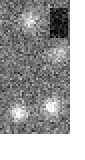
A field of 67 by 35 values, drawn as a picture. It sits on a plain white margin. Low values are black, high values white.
There are four bumps. The ninth with the lowest average is the top right. The halves do not mirror each other. In the top right lies a patch that is lower than the rest.
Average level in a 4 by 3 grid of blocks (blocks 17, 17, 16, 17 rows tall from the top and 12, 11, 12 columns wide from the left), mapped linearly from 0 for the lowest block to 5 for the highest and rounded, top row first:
3 5 0
3 3 4
3 3 3
5 4 5
